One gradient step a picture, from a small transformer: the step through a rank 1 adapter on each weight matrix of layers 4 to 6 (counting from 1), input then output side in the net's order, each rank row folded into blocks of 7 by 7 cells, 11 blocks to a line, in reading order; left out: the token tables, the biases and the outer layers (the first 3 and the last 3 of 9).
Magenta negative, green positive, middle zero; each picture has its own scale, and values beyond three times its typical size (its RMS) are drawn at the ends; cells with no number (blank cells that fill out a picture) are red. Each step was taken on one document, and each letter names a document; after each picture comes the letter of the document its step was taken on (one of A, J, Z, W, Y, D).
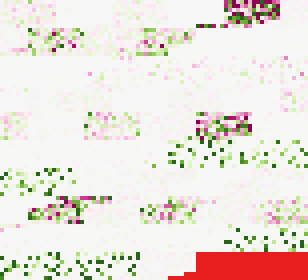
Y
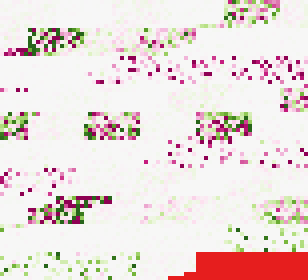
Y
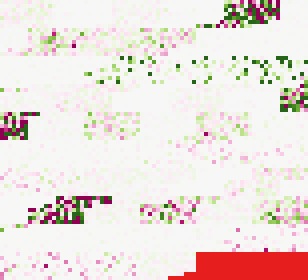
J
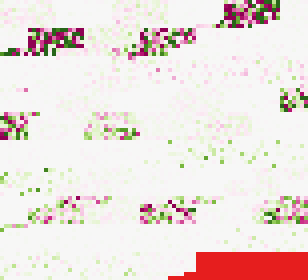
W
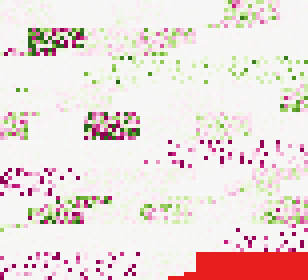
J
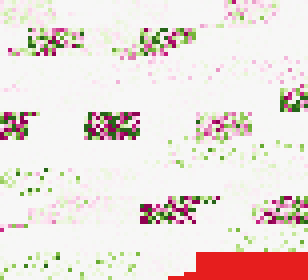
W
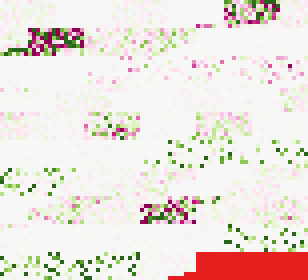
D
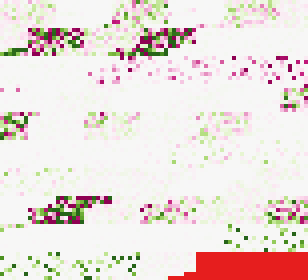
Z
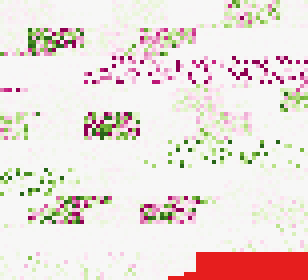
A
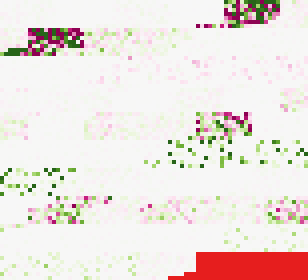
D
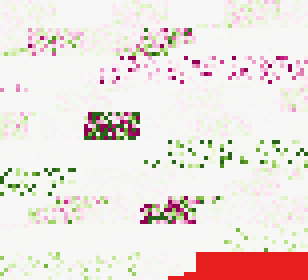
D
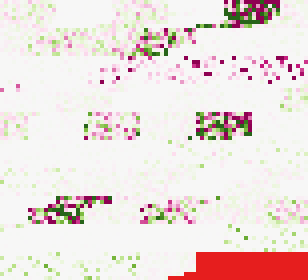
Z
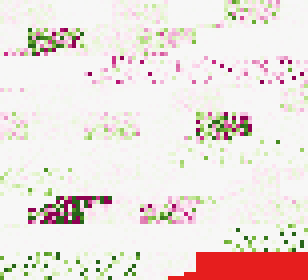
J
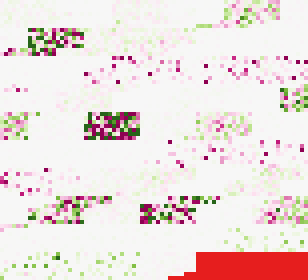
W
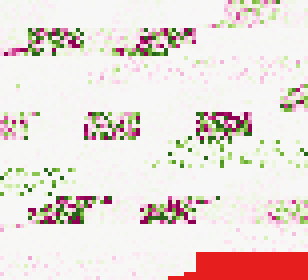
Z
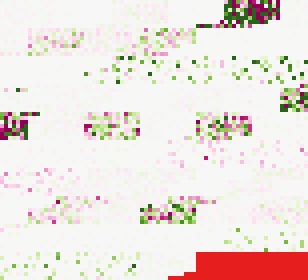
J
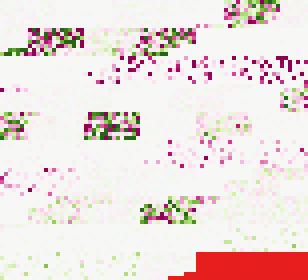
Y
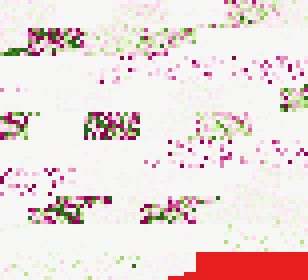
Z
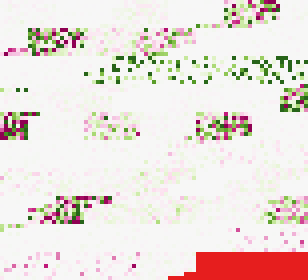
J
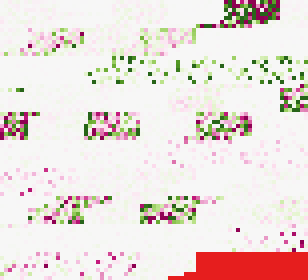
A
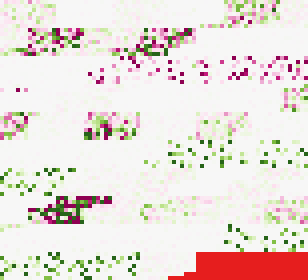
D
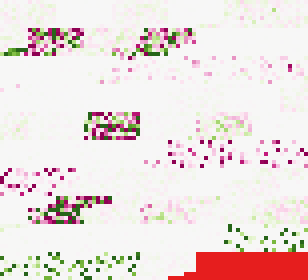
D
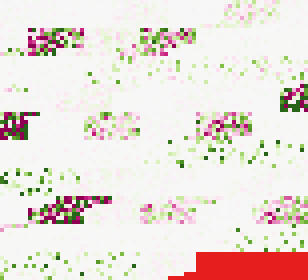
W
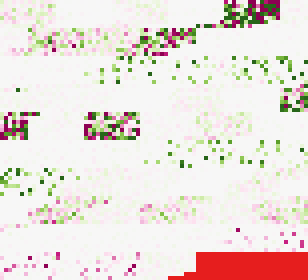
J
